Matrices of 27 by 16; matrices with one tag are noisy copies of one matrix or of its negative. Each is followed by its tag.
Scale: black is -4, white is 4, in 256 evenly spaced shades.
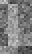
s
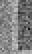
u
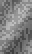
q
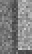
u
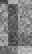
s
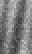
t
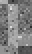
s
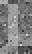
s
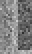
u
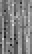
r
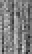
r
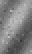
q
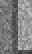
u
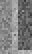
u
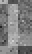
s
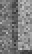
u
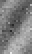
q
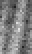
t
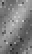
q
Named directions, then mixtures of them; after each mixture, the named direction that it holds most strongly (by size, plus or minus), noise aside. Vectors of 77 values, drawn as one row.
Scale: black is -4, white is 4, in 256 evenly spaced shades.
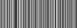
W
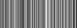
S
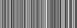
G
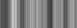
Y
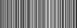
S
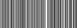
G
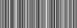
W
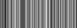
S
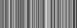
S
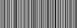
W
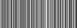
G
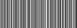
W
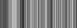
Y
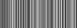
W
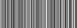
G
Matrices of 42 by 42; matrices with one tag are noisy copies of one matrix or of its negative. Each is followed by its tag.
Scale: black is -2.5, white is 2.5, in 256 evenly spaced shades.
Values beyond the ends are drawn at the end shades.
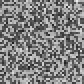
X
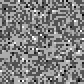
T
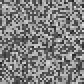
T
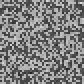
X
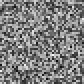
X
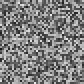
T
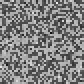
T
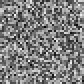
X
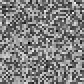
T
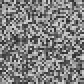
T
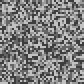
T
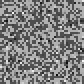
X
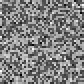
T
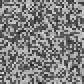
X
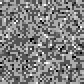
T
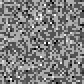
X
